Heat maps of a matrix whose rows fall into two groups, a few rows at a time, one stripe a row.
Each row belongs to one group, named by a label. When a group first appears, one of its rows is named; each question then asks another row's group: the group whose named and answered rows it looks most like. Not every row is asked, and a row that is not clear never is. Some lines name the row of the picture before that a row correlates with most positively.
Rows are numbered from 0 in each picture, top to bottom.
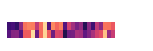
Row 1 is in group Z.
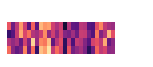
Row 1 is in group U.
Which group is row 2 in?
Z
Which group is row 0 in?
Z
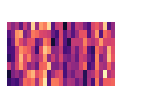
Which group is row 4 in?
U
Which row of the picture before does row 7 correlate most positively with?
1
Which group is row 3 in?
U
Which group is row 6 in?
Z
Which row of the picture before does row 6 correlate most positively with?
2
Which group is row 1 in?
U
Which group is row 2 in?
U
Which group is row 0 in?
Z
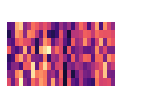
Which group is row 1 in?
U
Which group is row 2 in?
U
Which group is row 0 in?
U
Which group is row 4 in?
U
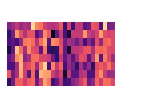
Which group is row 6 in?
Z
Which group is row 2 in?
Z
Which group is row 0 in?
Z
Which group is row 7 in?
U
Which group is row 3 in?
U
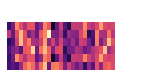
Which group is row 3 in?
Z
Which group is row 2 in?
U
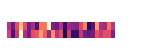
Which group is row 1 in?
Z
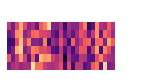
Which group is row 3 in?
U
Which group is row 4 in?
Z
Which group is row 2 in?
U
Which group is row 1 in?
U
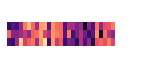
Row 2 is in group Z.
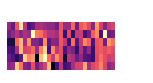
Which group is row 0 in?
U
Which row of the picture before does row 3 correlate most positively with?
2
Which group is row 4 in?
Z
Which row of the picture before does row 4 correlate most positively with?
0
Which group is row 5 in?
U
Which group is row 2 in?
U
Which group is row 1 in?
Z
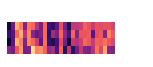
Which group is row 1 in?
U
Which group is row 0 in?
U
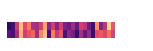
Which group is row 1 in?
Z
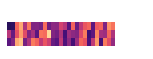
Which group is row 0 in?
U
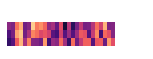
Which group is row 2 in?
U
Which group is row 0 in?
Z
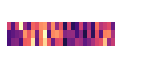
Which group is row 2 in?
Z
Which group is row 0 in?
Z
